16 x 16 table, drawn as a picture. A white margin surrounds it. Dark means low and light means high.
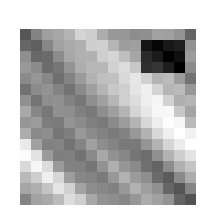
Neither half mirrors the other. The ninth with the highest average is the middle right. Values change most from cell to cell in the top right. An odd patch, lower than its surroundings, sits in the top right. No overall slope runs across the table. The ninth with the lowest average is the top right.
